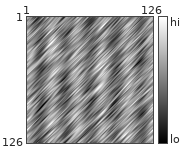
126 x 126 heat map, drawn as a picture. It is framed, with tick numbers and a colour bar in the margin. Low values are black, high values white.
No seam splits the table. There is no overall slope. The grain runs diagonally up to the right. No row or column stands out. The centre is the ninth with the highest average. Stripes running up and down repeat 5 times from left to right. The histogram is bell-shaped.
